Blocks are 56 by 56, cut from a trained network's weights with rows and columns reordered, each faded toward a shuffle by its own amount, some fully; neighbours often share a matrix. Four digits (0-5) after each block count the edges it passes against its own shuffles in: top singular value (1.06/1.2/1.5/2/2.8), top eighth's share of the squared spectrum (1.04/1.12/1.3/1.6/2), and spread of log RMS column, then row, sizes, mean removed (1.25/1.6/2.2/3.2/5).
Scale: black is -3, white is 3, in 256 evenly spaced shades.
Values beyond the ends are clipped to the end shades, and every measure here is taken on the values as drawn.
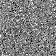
0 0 0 0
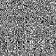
3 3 1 2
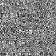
3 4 1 2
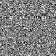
3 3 0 2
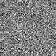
3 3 0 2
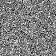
1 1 0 0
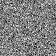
0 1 0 0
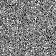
0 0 0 0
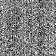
2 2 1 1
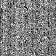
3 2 1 0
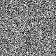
0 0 0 0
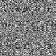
3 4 1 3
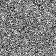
0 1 0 0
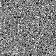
0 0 0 0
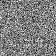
1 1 0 0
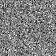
1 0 0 0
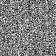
0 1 0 0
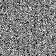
0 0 0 0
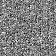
1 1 0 0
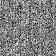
1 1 0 0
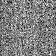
1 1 0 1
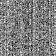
3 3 1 1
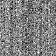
2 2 0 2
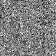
1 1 0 0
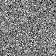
1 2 0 0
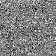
1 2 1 0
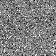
1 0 0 0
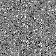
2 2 2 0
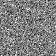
1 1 0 0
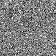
1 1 0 0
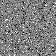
1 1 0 0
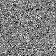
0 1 1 0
